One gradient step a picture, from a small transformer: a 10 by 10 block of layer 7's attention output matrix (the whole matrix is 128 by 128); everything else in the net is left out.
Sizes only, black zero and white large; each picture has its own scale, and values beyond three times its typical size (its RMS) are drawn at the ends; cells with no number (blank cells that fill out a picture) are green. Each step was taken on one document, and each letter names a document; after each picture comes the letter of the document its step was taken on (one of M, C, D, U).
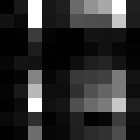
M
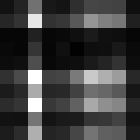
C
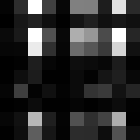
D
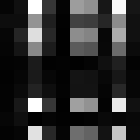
D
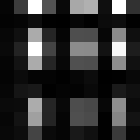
D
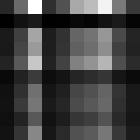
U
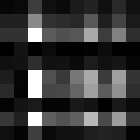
C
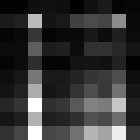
C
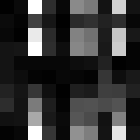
D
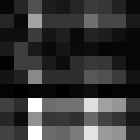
C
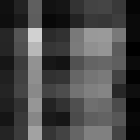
U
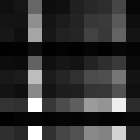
C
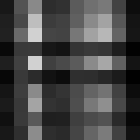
U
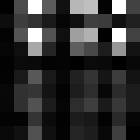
D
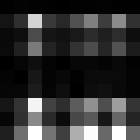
C
